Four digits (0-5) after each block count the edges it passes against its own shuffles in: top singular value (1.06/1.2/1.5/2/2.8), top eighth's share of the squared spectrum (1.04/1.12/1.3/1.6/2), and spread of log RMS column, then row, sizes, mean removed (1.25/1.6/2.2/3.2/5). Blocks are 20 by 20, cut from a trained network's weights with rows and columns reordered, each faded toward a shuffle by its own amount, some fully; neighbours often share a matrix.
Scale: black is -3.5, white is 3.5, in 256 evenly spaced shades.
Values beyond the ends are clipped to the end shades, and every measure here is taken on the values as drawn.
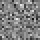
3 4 0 2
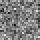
0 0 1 0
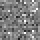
1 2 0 0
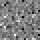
0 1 0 0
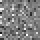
1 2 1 0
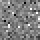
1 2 0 0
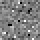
1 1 0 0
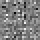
2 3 2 0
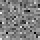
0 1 0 0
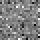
0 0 0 0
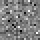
0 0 0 0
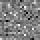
0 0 0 0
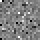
0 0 0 0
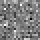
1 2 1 0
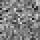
1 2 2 1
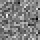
0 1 0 0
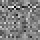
3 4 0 2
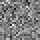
1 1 0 0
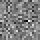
3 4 1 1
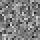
0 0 0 0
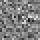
2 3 1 1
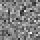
1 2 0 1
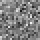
0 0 0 0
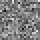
1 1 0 0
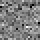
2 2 0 1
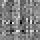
3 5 0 2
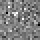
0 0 0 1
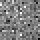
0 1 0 0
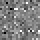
1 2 0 1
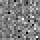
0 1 1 0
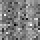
2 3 0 1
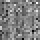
2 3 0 0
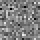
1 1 0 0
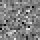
1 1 0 0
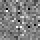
0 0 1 0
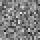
1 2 0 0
